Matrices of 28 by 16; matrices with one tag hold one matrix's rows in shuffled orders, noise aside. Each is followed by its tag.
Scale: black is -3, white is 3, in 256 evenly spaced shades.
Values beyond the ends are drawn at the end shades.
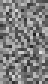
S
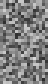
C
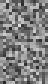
C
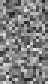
C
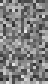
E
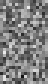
C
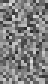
S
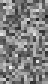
C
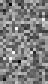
E
